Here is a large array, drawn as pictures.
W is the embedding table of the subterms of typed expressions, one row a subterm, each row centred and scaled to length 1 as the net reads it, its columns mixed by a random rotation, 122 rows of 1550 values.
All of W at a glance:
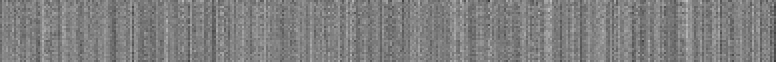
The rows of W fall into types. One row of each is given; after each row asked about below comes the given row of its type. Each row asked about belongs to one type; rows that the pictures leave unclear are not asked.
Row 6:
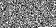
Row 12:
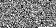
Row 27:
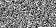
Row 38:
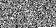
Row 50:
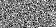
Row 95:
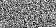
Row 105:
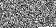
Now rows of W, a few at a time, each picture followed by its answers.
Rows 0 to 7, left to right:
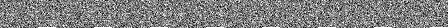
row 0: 50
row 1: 12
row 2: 50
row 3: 50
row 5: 50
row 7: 27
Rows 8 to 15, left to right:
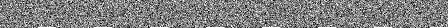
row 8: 12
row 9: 27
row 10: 38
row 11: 27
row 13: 95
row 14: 105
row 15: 6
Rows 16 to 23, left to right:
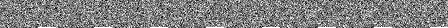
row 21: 12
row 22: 12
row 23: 105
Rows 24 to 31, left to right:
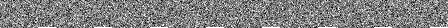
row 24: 50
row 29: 6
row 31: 105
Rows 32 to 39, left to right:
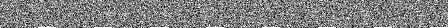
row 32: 105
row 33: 50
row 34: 50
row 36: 27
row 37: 12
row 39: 38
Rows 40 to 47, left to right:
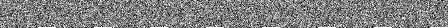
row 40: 38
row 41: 12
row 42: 38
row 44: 95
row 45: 27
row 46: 27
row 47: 38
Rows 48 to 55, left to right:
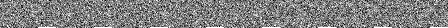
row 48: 12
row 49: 50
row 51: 38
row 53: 27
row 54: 12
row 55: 12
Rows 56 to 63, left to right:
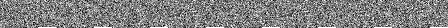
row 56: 95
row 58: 38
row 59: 38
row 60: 12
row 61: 38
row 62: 50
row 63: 95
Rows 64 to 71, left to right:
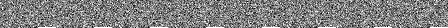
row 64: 6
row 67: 12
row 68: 12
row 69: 6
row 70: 38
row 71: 12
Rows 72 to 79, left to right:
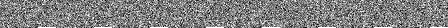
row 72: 12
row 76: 6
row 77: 95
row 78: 38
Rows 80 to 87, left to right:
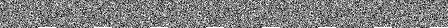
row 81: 105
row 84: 95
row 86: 105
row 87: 6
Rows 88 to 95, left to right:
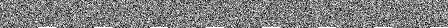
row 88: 105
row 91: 6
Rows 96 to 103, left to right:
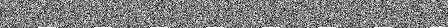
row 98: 38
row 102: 38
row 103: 105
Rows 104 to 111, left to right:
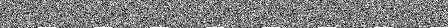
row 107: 105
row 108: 95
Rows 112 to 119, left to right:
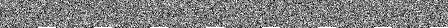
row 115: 105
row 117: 6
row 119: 38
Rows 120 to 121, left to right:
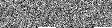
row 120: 27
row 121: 95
